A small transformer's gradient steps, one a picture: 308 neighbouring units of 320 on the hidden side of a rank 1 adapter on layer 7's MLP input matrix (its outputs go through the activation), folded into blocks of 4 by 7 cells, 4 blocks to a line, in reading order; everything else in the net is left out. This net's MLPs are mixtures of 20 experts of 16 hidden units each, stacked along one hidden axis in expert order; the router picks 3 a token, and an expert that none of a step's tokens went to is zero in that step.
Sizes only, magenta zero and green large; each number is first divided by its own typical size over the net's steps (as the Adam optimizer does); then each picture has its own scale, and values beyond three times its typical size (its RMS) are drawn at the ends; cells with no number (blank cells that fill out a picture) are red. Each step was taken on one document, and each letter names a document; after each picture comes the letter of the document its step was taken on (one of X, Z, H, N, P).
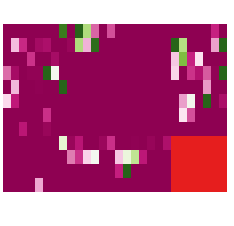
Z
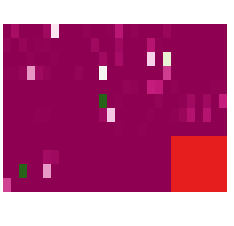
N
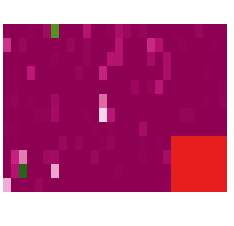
N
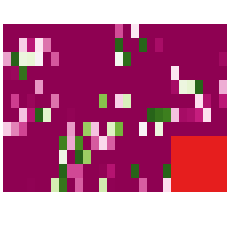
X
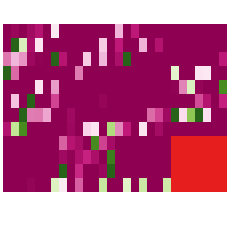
X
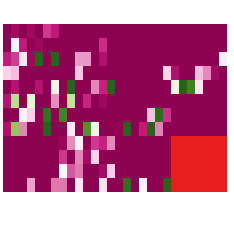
X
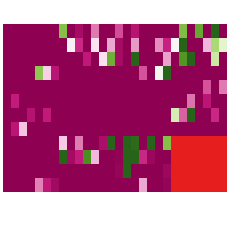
Z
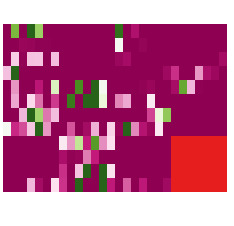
X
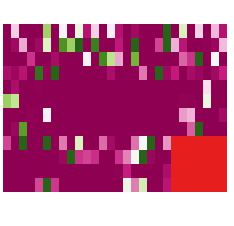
Z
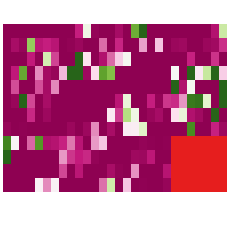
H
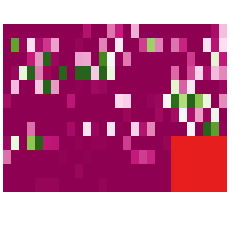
H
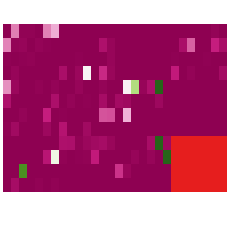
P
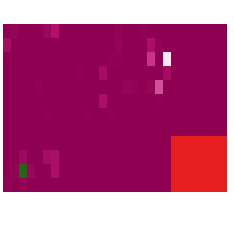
N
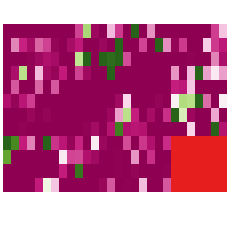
H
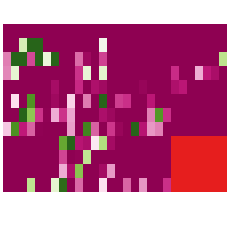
X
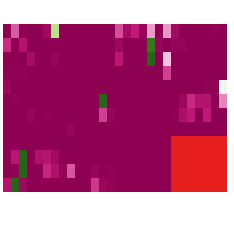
N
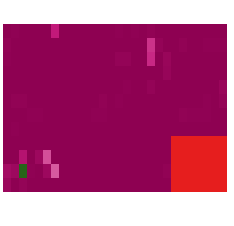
N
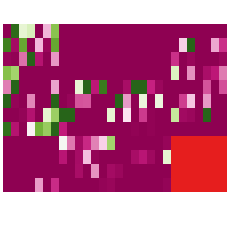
P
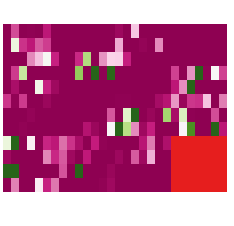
H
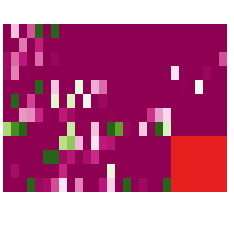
X
